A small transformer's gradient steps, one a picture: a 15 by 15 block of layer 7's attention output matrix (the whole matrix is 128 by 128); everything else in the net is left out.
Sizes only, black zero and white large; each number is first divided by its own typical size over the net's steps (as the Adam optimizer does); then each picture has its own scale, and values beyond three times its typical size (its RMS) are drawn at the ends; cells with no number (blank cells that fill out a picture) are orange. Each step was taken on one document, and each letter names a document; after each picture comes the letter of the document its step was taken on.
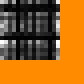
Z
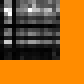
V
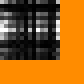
Z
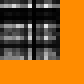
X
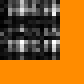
V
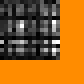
V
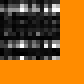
V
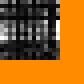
Z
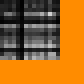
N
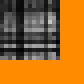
N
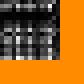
X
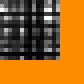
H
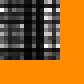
H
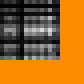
N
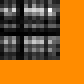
N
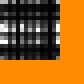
Z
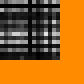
V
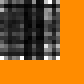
H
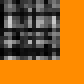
X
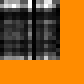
X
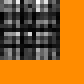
X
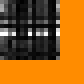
Z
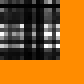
H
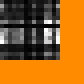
H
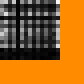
Z
